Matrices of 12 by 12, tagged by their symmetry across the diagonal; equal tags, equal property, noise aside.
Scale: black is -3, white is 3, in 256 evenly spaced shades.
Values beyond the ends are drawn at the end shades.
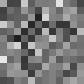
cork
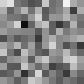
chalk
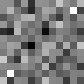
cork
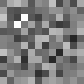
cork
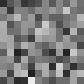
chalk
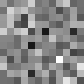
cork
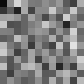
chalk
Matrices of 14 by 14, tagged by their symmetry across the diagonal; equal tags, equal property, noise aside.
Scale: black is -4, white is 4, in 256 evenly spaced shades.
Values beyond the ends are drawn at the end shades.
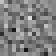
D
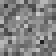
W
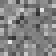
W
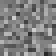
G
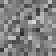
G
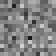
D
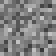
W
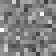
D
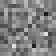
G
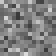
D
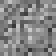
W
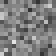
D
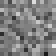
G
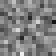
G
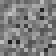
W
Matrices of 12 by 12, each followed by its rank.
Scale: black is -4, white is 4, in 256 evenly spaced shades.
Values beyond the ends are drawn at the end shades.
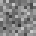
full rank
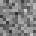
full rank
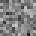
full rank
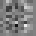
two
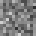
full rank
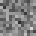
full rank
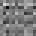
two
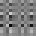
one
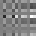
one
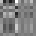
one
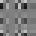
one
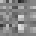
two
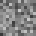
full rank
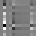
one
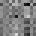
two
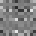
two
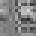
two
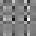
one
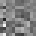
two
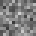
full rank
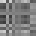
one
